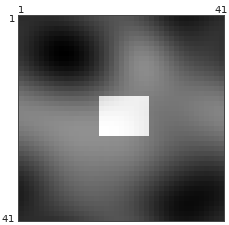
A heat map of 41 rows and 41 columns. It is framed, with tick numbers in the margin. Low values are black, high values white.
Slope: none. Stripes: none. Roughest part: centre. Ninth with the highest average: centre. Calmest part: middle right. Odd patch: higher, in the centre.
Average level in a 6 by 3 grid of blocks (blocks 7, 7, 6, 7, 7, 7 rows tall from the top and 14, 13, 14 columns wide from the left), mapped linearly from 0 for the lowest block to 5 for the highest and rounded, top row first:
0 2 1
0 2 2
3 5 3
3 5 3
2 3 1
1 2 0
